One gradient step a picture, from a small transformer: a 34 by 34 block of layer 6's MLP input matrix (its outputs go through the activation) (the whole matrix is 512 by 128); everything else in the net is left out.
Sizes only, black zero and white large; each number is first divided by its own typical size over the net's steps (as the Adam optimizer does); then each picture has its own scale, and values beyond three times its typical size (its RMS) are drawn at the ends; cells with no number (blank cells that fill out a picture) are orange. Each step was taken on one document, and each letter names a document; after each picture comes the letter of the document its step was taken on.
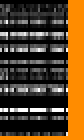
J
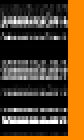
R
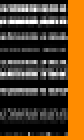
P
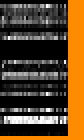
R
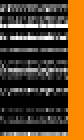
P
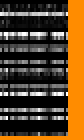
J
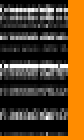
P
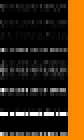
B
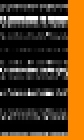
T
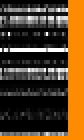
T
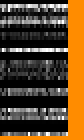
T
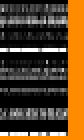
P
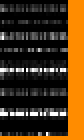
B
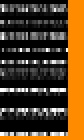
B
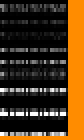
B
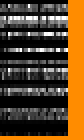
T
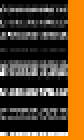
P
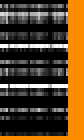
J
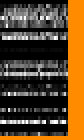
R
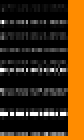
B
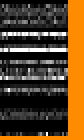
T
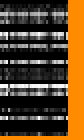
J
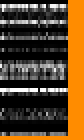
P
